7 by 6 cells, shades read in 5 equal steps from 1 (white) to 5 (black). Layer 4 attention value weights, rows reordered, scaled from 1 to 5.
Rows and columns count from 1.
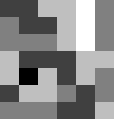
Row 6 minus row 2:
1 -2 -2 1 3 0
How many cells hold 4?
12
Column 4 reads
2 2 2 4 4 3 4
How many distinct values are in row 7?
3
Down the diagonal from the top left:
4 4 3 4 2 3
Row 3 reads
3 3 3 2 1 3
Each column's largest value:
4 5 4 4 4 3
